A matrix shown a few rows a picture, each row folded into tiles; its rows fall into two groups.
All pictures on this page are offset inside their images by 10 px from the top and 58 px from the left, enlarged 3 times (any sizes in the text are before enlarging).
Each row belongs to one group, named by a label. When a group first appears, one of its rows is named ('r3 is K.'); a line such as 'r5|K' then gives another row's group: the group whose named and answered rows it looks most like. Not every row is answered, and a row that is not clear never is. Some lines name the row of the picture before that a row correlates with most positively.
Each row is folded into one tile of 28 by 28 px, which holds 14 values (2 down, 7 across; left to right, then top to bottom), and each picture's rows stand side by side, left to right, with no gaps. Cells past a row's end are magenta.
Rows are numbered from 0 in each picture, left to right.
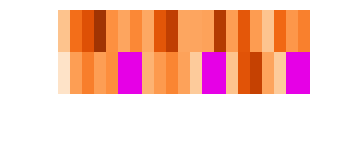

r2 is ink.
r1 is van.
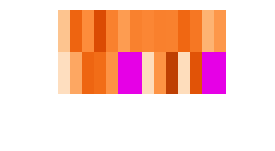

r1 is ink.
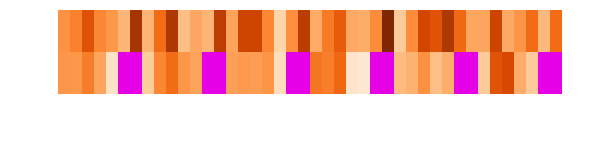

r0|van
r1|van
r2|van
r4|ink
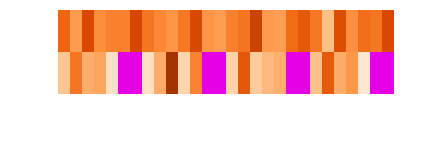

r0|van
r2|van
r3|van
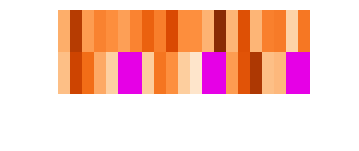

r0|ink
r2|ink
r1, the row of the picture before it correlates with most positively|0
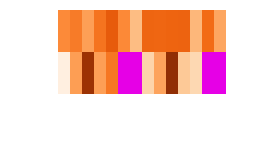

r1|ink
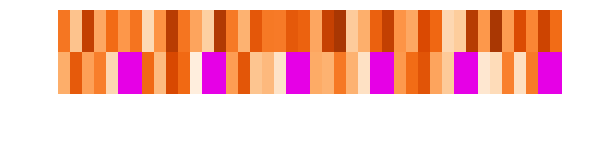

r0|van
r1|van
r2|van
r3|van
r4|van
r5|ink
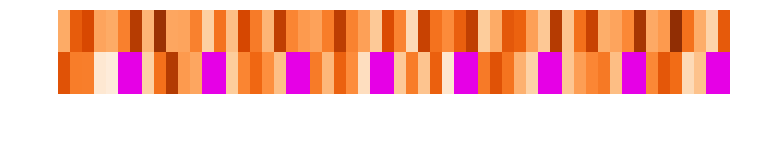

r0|van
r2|ink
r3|van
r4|van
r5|van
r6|van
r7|van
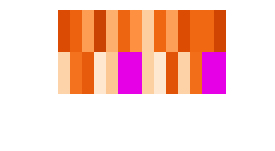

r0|ink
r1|ink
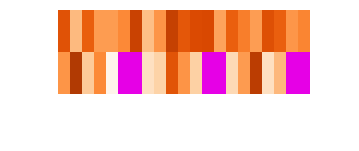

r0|van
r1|ink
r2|ink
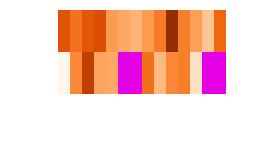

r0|ink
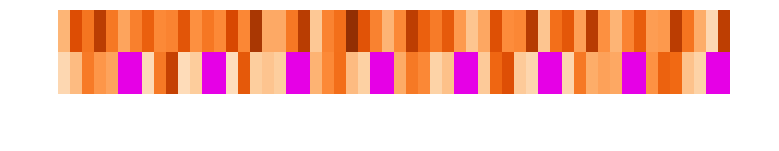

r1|ink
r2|van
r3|ink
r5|ink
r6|van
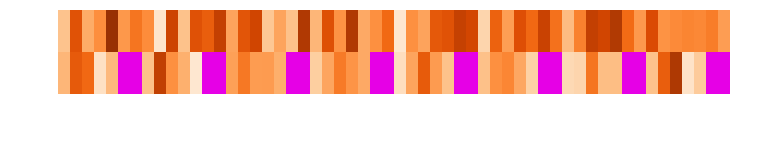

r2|van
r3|ink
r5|ink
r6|ink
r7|ink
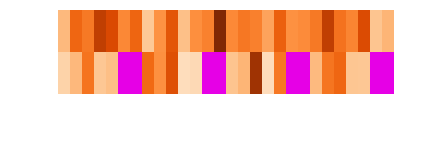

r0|ink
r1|van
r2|ink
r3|ink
